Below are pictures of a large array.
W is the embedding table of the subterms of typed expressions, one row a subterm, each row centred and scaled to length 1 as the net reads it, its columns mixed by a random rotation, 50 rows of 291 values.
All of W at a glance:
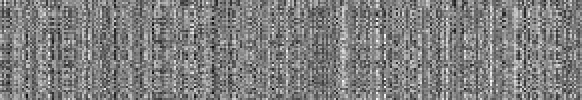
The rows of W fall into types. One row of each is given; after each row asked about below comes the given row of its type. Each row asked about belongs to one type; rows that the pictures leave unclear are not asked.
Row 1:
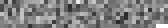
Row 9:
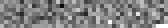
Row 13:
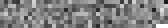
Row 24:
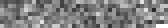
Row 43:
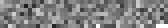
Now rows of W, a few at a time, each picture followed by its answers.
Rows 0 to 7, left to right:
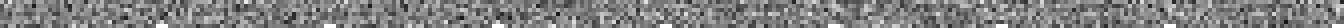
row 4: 13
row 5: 24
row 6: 13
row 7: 13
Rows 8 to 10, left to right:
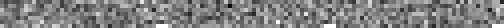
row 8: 24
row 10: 13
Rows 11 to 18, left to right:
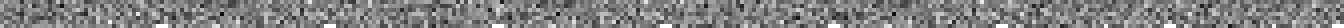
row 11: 9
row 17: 43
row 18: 43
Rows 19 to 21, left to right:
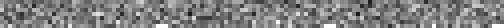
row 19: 43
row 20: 9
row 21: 43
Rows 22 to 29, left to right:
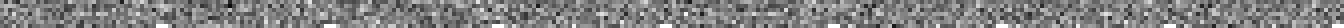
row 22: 13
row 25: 43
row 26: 43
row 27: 43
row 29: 43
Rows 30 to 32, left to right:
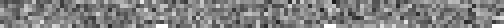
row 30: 24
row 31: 13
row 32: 24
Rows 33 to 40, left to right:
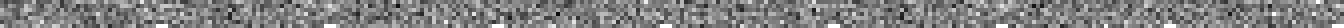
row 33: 24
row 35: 9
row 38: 13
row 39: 43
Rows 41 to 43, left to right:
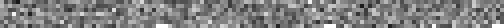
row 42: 24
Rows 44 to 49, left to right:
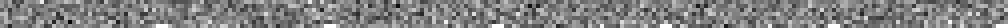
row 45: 24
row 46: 9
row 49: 9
